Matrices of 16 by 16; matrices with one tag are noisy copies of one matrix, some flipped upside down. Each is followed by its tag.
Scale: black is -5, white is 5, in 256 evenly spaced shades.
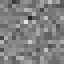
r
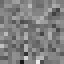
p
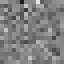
p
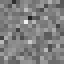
r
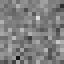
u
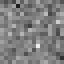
u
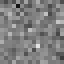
u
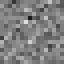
r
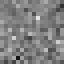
u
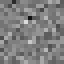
r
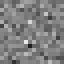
r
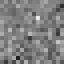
u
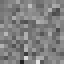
p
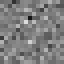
r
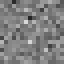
r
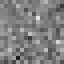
u
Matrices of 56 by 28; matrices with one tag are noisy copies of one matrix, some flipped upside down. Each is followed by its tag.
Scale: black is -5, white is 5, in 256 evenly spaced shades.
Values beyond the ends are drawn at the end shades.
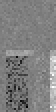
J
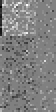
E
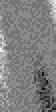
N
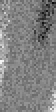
N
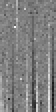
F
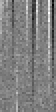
F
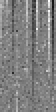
F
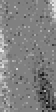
N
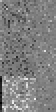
E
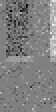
J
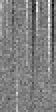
F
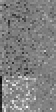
E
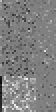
E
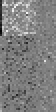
E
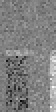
J
